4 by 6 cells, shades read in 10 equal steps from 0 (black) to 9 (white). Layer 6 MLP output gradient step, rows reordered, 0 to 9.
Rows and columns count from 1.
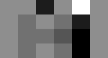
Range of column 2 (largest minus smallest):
1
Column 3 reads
1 5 4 5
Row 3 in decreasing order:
5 5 4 4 3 0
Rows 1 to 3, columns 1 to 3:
5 5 1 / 5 4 5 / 5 4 4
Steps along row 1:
same down up up down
